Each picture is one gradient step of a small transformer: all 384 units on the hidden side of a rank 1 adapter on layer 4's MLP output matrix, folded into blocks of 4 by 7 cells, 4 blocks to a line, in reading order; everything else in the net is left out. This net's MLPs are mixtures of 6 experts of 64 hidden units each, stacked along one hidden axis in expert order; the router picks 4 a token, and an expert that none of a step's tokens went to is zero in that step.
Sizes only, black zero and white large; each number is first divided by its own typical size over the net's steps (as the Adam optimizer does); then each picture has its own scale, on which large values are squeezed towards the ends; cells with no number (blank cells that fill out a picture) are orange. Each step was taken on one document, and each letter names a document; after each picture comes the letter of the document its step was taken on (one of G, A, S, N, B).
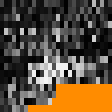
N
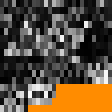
N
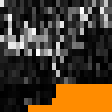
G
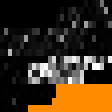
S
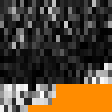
N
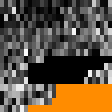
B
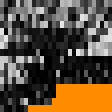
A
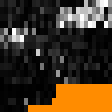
G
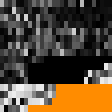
B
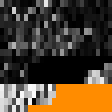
B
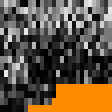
A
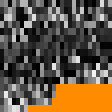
N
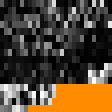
N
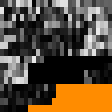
A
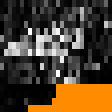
G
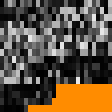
A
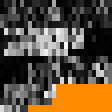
N
